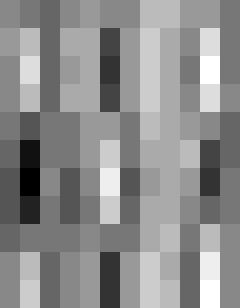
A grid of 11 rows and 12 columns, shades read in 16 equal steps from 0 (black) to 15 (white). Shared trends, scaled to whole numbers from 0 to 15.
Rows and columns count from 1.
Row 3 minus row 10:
0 2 0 1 1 0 0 0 0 1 1 -1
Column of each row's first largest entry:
8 11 11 11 8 6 6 6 9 11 11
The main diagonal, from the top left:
8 11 6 10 9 12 5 10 11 6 15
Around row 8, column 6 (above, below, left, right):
14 7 7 6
